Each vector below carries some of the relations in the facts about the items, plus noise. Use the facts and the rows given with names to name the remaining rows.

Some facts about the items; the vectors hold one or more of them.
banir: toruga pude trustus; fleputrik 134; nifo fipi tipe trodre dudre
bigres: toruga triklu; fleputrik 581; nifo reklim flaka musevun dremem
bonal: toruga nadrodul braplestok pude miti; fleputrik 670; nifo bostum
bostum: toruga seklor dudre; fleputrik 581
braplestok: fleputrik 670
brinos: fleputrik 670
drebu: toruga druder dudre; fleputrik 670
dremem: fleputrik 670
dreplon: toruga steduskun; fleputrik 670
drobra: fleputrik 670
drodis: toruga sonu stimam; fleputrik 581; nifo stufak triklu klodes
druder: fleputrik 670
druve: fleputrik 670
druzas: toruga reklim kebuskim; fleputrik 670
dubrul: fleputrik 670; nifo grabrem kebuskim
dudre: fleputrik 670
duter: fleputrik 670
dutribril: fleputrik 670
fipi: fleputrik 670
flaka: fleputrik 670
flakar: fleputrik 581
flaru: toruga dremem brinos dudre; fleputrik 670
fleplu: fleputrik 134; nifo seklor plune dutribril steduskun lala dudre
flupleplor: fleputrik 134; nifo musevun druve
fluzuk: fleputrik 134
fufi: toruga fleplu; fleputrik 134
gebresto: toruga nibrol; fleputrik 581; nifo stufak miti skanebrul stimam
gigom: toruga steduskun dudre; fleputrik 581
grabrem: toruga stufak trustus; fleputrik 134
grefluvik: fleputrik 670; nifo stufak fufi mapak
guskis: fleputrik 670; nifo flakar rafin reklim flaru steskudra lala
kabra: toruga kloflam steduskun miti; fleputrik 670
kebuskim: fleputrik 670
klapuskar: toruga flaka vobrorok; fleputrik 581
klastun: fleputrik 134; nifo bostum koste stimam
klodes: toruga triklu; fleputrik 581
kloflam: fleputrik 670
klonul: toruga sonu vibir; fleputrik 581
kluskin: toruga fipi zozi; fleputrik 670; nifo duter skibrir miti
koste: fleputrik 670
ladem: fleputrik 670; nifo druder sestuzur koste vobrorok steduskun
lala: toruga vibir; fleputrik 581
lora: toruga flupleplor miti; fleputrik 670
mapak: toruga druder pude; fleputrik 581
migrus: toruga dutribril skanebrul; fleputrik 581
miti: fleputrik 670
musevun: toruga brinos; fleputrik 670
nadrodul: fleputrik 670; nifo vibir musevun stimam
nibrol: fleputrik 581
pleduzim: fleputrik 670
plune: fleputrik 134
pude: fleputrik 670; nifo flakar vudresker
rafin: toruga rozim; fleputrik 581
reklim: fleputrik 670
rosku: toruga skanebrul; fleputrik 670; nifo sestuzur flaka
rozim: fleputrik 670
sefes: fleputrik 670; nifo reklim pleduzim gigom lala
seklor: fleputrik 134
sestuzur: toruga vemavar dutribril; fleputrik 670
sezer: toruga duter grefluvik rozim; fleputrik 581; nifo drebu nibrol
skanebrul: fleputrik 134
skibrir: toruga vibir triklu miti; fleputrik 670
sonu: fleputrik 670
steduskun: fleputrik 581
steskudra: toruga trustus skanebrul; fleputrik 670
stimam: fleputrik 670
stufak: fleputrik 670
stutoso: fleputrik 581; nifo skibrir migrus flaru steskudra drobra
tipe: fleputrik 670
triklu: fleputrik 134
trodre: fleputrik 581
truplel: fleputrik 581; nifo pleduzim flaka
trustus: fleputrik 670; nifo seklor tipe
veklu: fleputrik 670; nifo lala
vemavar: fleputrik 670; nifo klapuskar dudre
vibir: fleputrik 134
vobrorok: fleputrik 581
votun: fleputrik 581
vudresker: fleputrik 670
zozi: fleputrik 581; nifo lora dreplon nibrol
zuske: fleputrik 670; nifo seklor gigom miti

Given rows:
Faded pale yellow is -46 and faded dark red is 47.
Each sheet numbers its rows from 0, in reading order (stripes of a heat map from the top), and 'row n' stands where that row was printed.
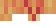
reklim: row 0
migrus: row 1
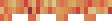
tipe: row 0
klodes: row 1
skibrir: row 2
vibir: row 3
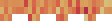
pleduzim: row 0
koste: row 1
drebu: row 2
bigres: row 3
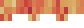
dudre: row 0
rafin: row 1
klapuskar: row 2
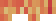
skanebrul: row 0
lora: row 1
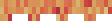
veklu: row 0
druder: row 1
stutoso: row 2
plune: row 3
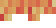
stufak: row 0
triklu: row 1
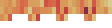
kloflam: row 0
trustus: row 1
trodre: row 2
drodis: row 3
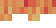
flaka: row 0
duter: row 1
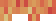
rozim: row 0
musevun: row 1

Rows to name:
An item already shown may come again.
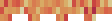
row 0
klastun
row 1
stimam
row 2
vemavar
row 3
mapak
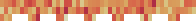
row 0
druve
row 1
banir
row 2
mapak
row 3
vobrorok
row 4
druder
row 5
sezer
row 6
trustus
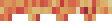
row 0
flaru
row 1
flupleplor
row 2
klastun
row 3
drodis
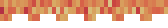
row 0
steduskun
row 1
fluzuk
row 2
druve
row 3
triklu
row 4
plune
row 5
steskudra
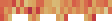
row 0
fufi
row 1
gebresto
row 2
nadrodul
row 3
fleplu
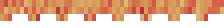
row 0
fluzuk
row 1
ladem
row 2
votun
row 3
brinos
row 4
miti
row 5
flakar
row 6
miti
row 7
pude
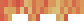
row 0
skanebrul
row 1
rosku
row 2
nadrodul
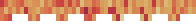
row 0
seklor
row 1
sonu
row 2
grabrem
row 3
bostum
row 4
nibrol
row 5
zozi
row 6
ladem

